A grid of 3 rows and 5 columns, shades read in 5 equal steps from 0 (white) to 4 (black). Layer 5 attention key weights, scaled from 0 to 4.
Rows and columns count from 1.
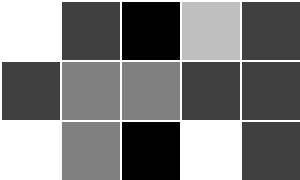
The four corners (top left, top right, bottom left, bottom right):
0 3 0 3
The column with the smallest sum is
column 1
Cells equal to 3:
6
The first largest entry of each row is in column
3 1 3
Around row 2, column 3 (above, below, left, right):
4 4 2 3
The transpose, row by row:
0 3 0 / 3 2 2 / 4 2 4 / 1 3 0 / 3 3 3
